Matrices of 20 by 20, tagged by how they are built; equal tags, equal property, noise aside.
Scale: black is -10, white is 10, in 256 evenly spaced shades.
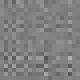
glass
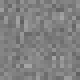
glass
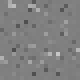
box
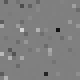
box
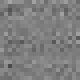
glass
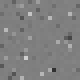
box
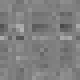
glass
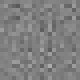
glass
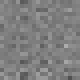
glass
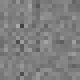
glass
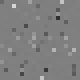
box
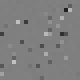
box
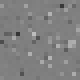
box
